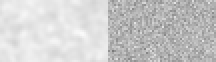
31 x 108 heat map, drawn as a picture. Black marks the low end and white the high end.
It is made of 1 by 2 panels. Panel 1,1: very high, blotchy, faint in contrast. Panel 1,2: high, fine-grained.
